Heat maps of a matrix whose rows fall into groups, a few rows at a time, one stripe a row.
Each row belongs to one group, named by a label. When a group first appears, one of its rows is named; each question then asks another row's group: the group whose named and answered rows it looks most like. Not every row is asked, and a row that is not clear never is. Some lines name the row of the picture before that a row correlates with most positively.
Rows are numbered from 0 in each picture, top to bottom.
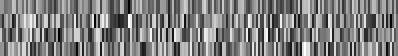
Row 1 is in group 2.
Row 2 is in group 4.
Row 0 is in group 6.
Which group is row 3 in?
6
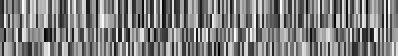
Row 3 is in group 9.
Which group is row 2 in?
4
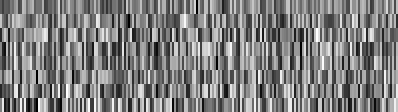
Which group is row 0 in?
4
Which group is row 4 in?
4
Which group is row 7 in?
9
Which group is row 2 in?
2
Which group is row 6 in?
4
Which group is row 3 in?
4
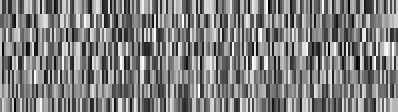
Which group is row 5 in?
4
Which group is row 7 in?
9
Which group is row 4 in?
4
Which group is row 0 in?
4
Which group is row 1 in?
9
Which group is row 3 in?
9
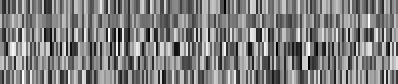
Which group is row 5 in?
2
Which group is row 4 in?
9
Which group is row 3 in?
6
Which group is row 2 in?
4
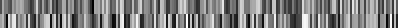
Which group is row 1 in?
6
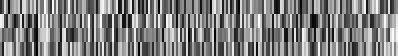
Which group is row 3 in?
9
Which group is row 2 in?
9
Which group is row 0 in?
2
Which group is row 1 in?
9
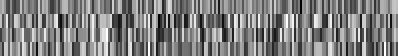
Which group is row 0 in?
9
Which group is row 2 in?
2
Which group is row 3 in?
2
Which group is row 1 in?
2
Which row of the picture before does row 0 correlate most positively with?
1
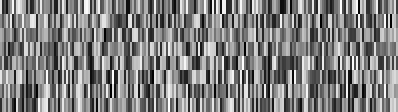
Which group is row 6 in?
9
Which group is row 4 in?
6
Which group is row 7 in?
9
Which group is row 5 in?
9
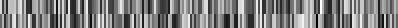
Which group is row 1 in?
6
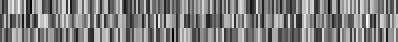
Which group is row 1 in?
9
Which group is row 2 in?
6
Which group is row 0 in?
6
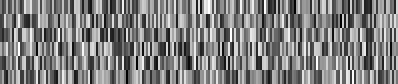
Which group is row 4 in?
4
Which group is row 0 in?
4
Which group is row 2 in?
4
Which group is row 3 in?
2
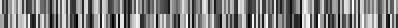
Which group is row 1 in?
6
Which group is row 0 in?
6
